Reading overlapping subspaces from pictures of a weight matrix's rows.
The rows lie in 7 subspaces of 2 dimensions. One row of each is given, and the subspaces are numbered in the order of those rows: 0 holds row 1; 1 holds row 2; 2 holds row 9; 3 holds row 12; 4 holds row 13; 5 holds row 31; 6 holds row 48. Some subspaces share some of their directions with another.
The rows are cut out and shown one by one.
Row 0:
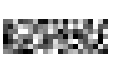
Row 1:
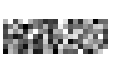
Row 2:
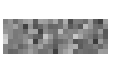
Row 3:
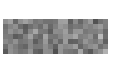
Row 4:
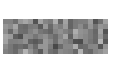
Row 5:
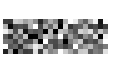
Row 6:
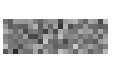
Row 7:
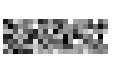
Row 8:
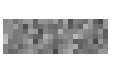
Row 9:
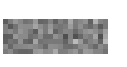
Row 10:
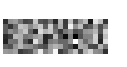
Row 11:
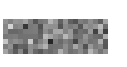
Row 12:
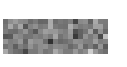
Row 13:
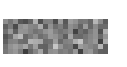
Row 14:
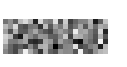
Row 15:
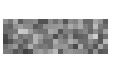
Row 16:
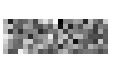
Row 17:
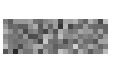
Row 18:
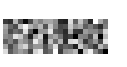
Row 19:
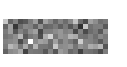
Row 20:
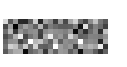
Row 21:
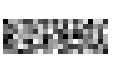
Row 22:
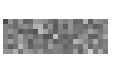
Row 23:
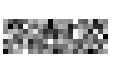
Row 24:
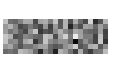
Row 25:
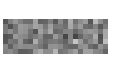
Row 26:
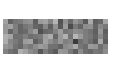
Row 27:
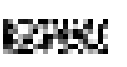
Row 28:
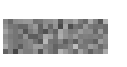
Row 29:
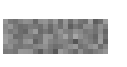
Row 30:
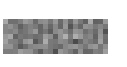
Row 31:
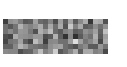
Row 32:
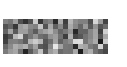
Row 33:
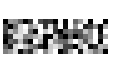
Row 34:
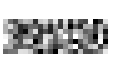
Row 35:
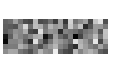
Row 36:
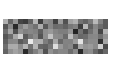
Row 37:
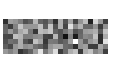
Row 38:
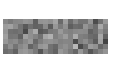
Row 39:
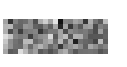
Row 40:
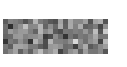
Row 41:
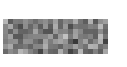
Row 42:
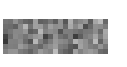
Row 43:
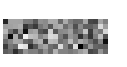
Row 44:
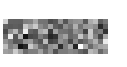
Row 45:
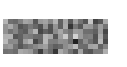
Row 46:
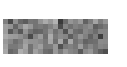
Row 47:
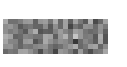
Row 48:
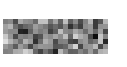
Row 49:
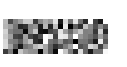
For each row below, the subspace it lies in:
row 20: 4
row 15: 6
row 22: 6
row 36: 4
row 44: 5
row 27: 6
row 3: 0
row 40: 3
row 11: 3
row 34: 6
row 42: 1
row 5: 2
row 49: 2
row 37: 1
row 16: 0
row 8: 1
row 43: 5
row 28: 2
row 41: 1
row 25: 2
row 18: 0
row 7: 2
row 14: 4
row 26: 0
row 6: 2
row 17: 2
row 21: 5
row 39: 0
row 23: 3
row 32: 4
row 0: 6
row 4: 4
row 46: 0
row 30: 5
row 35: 1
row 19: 4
